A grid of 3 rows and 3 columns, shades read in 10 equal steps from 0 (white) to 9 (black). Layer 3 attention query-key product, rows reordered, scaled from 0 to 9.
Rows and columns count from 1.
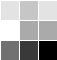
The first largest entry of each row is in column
2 2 3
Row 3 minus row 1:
4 5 8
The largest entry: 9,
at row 3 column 3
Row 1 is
1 2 1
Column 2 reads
2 3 7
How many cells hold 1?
2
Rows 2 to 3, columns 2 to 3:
3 3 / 7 9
